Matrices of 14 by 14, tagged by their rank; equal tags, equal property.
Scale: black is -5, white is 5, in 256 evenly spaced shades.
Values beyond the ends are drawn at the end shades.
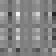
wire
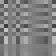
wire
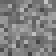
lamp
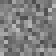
lamp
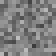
lamp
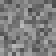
lamp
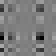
wire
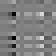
wire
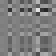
wire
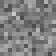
lamp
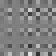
wire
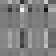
wire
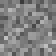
lamp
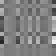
wire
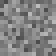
lamp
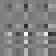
wire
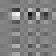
wire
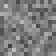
lamp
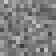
lamp
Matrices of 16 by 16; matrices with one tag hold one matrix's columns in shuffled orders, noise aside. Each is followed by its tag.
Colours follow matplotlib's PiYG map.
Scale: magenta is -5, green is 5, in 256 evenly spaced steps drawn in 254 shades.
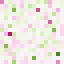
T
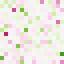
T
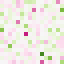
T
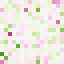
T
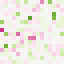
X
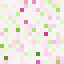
T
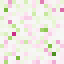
T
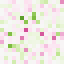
X
